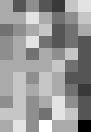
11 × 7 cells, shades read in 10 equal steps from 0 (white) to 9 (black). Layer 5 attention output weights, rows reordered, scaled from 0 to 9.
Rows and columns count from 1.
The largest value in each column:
5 6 5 6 7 6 9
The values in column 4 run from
0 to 6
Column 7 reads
1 2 3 6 6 6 6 7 6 6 9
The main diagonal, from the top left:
3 3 3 5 4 5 6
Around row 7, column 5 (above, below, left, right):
2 3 2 6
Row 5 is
4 3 5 3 4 2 6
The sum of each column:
37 31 36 34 41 43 58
